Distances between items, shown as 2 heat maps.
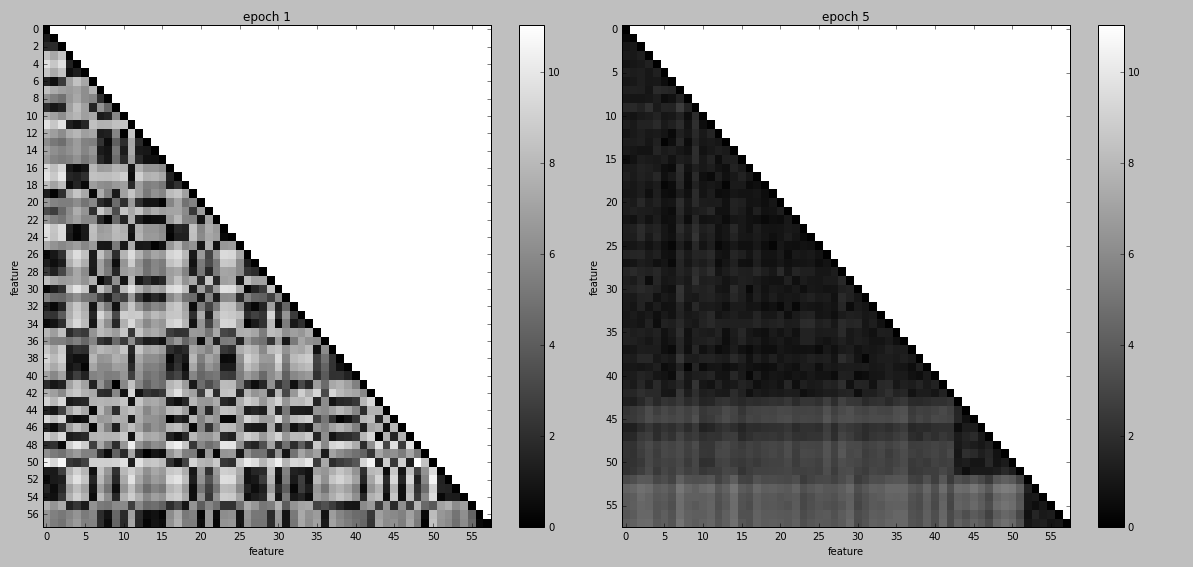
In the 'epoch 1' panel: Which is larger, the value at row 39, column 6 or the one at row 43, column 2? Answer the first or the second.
the second
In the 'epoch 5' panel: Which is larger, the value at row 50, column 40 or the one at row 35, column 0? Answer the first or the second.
the first
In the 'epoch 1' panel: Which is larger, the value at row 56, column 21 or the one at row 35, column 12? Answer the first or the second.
the second
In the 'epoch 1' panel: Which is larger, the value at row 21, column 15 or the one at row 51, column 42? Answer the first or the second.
the second
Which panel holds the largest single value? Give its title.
epoch 1
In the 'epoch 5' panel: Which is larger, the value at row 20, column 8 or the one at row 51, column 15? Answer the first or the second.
the second
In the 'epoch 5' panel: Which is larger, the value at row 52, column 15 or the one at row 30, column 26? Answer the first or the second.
the first
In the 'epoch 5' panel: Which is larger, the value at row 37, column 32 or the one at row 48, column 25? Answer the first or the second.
the second
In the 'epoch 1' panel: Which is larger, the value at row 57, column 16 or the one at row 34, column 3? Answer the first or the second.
the second
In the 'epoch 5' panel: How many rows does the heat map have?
58
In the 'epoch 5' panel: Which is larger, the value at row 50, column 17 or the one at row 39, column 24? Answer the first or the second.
the first
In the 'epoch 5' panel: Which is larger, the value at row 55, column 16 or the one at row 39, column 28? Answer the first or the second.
the first
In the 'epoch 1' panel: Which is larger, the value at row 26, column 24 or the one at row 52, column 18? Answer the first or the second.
the first
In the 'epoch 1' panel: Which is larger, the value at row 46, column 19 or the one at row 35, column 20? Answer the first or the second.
the second
